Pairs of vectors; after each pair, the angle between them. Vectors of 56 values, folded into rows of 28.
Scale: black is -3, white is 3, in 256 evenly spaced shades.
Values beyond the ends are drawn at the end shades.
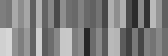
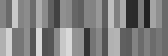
nearly parallel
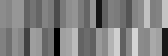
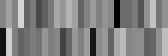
orthogonal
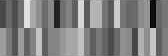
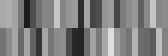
nearly opposite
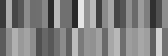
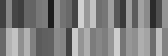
nearly parallel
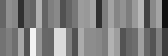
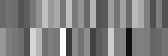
partly aligned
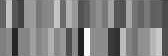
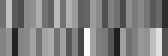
nearly parallel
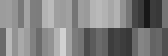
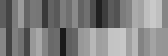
nearly opposite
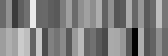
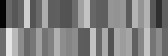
orthogonal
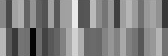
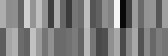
partly opposed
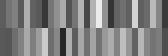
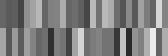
orthogonal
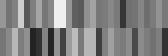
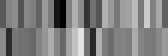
partly opposed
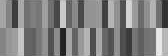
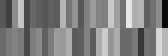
partly aligned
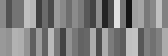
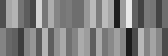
nearly opposite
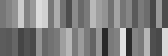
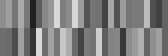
orthogonal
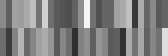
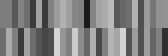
nearly opposite
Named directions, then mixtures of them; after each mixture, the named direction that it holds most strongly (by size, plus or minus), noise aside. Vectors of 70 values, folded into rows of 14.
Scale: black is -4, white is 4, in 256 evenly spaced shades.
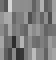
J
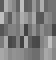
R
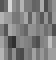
J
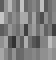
R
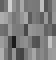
J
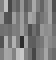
J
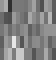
J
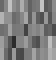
J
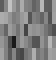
J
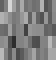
J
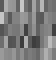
R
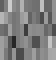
J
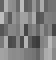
R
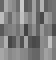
R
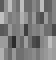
R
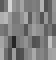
J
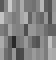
J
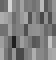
J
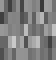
R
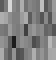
J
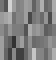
J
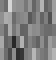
J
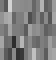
J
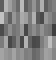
R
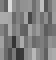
J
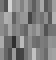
J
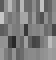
R
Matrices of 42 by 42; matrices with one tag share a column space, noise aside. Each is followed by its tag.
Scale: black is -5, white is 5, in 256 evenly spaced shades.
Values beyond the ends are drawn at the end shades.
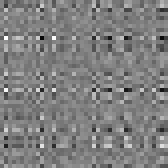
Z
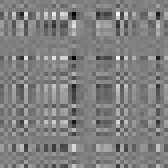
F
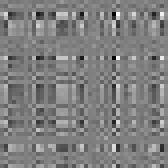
F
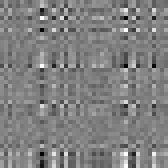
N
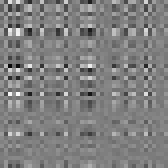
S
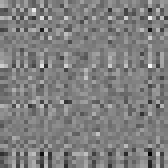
N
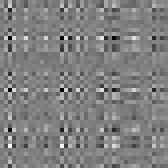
Z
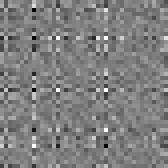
Z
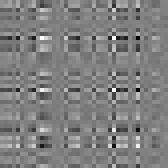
Z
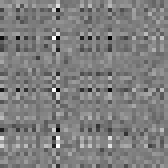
Z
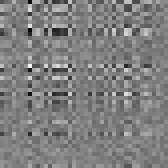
S
